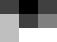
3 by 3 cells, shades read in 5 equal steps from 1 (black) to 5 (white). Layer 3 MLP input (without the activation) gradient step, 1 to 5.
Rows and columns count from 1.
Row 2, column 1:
4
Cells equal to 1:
1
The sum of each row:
5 9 14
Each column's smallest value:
2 1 2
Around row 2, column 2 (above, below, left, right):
1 5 4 3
